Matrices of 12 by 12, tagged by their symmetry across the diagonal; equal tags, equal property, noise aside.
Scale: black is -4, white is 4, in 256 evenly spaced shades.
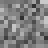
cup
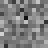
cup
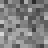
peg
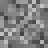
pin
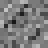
pin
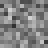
cup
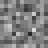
peg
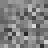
peg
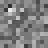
pin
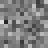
cup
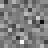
peg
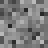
pin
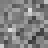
pin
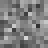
peg
